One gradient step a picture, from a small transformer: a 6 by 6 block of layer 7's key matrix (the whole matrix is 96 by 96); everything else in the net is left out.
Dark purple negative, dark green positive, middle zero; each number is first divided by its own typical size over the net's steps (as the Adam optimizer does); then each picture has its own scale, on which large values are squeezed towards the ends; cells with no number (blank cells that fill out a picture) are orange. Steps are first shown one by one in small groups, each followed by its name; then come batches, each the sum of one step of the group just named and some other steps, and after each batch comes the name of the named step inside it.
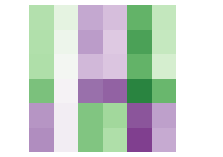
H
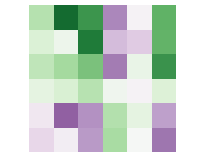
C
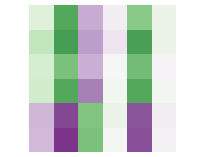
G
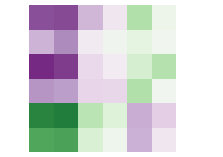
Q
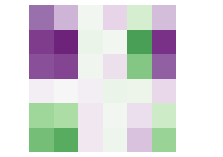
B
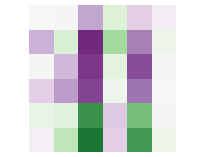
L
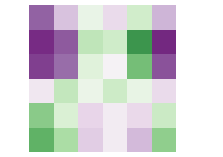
B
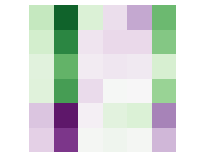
G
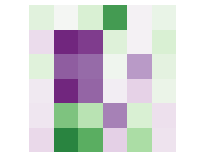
L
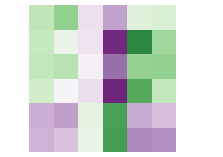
H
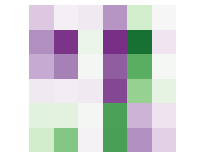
B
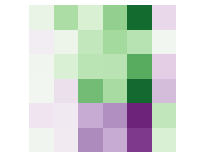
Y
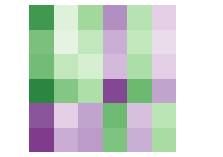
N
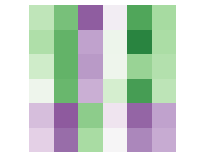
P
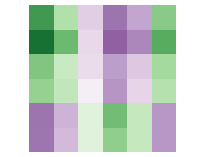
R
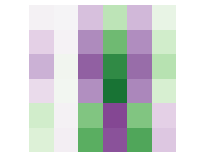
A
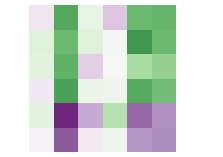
P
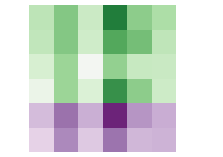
P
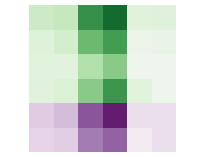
N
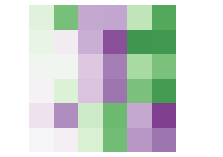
P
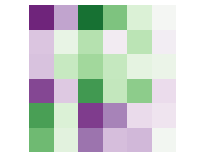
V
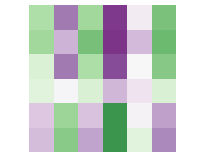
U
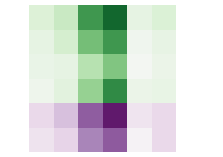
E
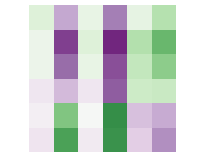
U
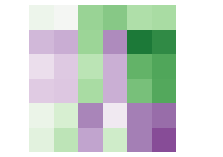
E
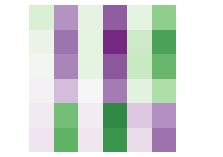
U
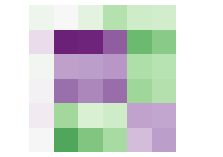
E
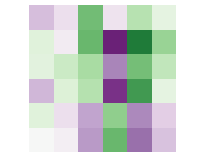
V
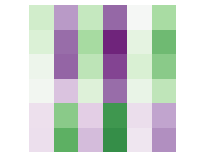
U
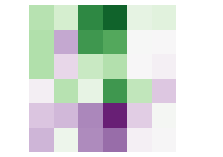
E
